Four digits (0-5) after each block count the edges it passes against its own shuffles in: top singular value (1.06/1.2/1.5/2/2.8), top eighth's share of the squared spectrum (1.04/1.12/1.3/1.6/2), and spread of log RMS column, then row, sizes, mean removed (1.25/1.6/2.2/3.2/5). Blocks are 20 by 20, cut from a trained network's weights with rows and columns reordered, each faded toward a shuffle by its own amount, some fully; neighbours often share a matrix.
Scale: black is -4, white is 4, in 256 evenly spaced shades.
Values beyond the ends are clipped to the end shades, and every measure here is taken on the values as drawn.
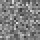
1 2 0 0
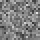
0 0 0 0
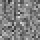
2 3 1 0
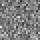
0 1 0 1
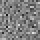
2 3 0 0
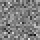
1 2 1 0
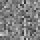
2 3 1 0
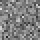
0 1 0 0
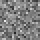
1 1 0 0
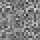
3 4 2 1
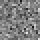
0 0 0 0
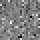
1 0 0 0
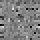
2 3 1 1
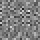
3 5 2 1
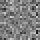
3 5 2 2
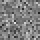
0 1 0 0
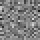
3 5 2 0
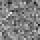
0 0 0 0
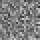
1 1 1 0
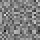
3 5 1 1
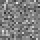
0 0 0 0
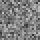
0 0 0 0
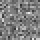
2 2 0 0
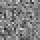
0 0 0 0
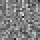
2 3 1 0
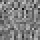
3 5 1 1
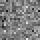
1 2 0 0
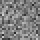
2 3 1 0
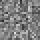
2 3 1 0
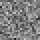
0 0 0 0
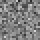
2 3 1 0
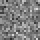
0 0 1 0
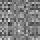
3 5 3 0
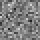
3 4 1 0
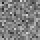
1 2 1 0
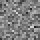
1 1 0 0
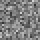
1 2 1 0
